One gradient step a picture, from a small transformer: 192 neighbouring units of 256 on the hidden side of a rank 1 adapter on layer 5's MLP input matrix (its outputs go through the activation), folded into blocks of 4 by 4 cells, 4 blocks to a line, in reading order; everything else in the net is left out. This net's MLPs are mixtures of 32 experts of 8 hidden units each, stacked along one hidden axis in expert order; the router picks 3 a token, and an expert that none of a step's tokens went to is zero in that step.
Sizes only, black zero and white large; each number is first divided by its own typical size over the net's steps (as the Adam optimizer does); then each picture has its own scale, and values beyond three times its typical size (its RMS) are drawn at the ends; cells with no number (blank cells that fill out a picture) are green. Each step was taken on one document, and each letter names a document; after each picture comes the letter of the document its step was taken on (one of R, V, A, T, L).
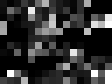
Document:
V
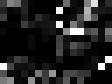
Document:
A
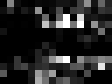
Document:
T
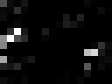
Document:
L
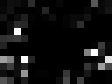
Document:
L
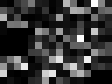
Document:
A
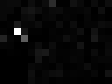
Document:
T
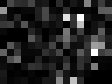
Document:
T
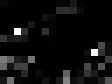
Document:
L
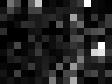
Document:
T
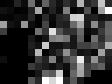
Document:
A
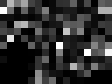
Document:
A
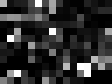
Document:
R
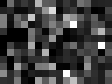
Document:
R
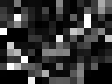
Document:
A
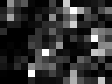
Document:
T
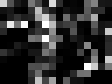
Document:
R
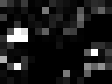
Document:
L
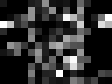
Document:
V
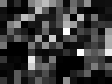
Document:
R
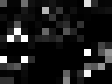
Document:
L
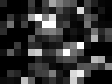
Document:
V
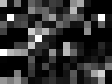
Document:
V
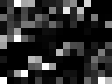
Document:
V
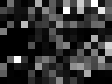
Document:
T
